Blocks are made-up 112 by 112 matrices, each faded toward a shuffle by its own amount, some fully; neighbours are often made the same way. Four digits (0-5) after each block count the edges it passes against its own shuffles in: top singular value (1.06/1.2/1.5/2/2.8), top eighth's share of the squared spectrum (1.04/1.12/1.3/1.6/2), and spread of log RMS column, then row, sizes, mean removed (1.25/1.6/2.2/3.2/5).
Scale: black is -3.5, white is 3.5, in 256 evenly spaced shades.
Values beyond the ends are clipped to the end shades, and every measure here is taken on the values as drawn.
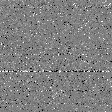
3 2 0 2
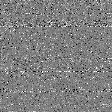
2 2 0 3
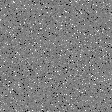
0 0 0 0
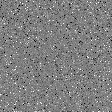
0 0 0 0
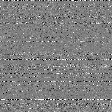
3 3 0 4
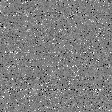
2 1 0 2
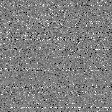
2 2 0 3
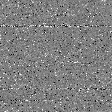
2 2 0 2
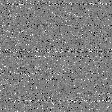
2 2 0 3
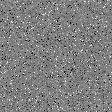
0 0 0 0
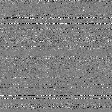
3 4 0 4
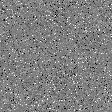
0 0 0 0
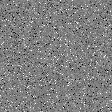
0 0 0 0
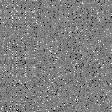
4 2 1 1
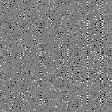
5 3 2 2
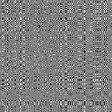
5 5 4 4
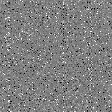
4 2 1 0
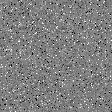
3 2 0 0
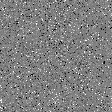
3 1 0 0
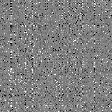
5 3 2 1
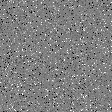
2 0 0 0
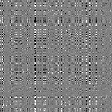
5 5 4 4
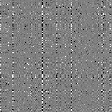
5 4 3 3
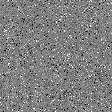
3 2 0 0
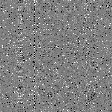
4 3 2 1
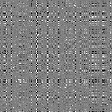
5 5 4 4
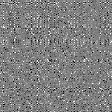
5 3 3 2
